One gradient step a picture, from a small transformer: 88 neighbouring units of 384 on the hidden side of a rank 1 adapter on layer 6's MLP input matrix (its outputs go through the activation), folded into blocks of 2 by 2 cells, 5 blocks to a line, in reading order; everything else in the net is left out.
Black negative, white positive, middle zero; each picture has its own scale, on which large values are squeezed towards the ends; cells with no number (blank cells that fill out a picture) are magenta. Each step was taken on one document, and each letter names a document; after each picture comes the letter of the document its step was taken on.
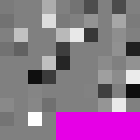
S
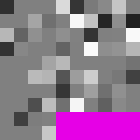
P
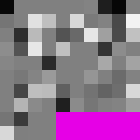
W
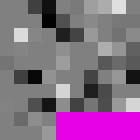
S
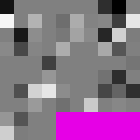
W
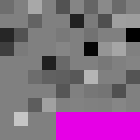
P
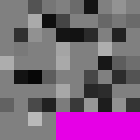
S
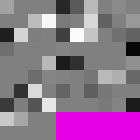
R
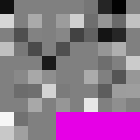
W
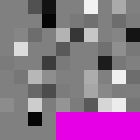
S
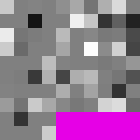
P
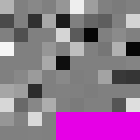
R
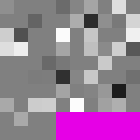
P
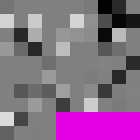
W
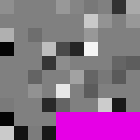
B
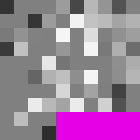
P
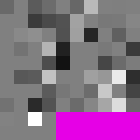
S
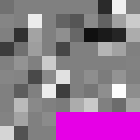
W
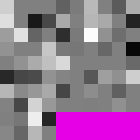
R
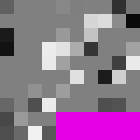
B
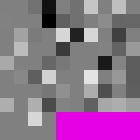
S
